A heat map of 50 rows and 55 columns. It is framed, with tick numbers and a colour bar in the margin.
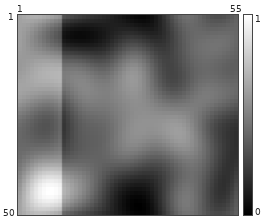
The bottom left is the ninth with the highest average. A vertical seam about 20% of the way across splits the table, and the left part is higher. The bottom left is the roughest part. No lone cell stands out from its neighbours.
